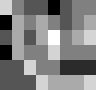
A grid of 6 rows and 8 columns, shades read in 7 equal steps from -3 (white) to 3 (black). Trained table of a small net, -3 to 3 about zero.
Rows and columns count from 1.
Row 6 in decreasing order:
1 1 1 -1 -1 -1 -2 -2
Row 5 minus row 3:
0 2 -3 1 3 2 3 4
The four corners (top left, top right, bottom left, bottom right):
-2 0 1 -2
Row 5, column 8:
2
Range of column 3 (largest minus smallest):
3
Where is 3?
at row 1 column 5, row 2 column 1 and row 4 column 1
